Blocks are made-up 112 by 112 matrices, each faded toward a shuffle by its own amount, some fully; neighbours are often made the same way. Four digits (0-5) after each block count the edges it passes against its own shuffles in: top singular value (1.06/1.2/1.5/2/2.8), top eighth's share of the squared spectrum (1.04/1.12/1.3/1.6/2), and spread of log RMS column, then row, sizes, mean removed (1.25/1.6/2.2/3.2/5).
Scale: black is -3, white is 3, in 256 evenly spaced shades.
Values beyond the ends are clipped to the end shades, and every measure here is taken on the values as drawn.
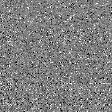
1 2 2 3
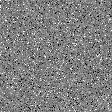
0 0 0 0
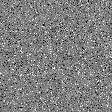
0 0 0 0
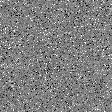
0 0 0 0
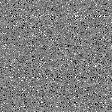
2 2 2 2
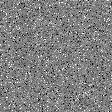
0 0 0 0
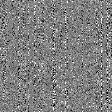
3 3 4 0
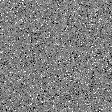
0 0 0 0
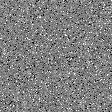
0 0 0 0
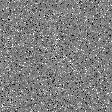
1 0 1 0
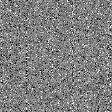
3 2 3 0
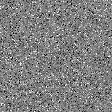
3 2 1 0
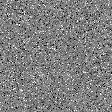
3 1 0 0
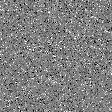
2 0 0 0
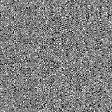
4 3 2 2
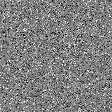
0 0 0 0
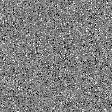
1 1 2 0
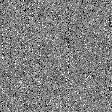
1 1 2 0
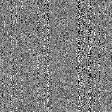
2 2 4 0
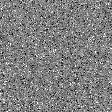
0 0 1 0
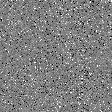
2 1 1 0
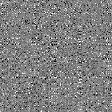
4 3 2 2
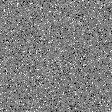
2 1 0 0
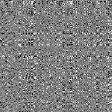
5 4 3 3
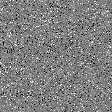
2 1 1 0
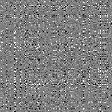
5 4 3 3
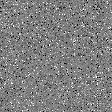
3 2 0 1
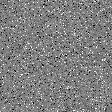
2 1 0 0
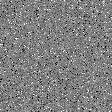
1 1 0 0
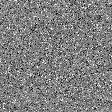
2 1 0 0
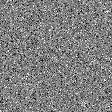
2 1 0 0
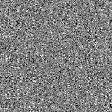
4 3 2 1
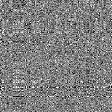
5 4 2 3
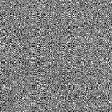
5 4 3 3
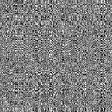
5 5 3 3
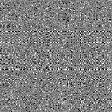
5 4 2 3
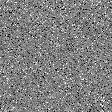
1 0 0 0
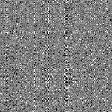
5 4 3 2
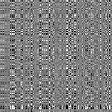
5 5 5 4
